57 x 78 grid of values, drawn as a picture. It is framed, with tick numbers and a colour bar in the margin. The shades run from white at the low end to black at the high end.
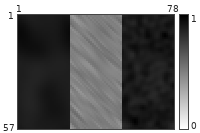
It is made of 1 by 3 panels. Panel 1,1: very high, smooth, faint in contrast. Panel 1,2: middling, slanting down to the right, faint in contrast. Panel 1,3: very high, blotchy, faint in contrast.
